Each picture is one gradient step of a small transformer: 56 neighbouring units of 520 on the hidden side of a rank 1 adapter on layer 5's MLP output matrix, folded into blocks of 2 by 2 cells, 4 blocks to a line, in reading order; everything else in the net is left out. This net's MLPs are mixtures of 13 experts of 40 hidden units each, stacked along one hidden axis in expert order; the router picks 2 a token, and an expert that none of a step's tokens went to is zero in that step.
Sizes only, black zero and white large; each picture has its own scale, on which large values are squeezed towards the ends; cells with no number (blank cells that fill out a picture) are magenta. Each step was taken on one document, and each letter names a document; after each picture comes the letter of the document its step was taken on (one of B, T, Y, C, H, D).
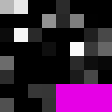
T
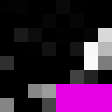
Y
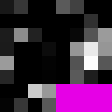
T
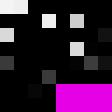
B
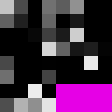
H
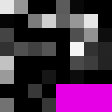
B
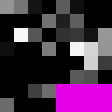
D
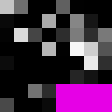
D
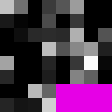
H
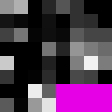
H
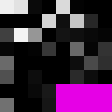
T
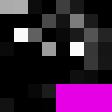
D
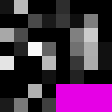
B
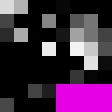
Y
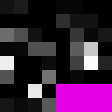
B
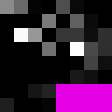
D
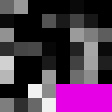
H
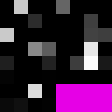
B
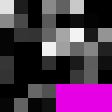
H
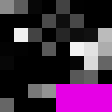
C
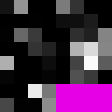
T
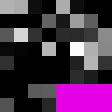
D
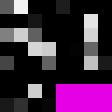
B
